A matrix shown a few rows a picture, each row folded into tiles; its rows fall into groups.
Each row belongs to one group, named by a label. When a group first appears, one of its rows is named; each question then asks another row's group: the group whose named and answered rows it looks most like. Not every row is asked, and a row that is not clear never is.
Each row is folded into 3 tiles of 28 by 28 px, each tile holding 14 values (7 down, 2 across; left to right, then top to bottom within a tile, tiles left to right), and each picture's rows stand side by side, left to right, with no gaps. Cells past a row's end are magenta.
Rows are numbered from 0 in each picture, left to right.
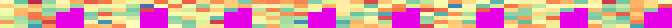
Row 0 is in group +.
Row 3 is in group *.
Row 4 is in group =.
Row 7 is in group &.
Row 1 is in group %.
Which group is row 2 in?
&
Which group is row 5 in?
=
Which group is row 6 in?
&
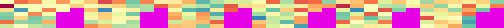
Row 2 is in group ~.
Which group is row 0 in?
&
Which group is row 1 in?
%
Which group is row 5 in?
*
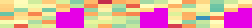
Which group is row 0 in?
~
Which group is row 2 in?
%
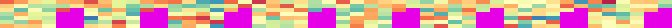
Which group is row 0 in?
%
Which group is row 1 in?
%
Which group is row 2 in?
~
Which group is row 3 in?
+
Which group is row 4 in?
~
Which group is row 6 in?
&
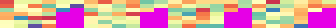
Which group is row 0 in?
+
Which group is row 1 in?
*
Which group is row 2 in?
~
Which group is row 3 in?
&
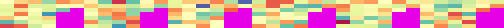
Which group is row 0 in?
%
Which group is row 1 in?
+
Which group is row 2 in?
=
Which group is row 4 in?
&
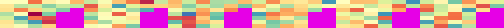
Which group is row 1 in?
&
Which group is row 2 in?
~
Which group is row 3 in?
&
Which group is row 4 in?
=
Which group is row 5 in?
~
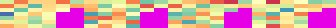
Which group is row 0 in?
&
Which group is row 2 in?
&
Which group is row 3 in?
*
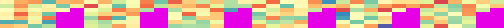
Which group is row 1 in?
&
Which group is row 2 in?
+
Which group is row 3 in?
&
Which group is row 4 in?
&
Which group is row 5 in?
*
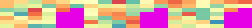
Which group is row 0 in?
~
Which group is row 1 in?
+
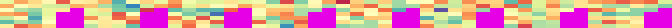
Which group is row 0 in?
%
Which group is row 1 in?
~
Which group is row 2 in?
~
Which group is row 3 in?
+
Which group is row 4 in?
+
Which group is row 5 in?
&
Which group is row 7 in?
=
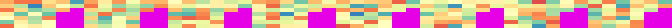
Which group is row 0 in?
=
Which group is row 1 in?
%
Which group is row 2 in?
~
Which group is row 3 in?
%
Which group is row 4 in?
=
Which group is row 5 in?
~
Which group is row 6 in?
+
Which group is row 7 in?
&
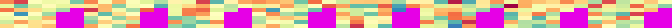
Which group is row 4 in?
*
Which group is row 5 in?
+
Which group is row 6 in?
&
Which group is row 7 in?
*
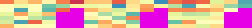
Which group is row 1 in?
=
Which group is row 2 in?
=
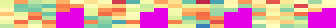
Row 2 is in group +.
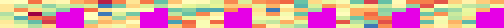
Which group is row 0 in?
+
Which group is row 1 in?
=
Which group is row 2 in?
~
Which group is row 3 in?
%
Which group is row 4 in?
+
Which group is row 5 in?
%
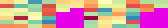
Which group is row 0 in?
*
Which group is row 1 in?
~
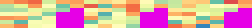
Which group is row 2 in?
%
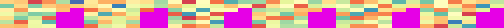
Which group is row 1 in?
=
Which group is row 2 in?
*
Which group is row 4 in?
*
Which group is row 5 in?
*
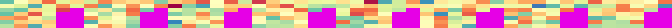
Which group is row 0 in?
~
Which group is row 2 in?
~
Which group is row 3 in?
+
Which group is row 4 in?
+
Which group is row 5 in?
*
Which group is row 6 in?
=
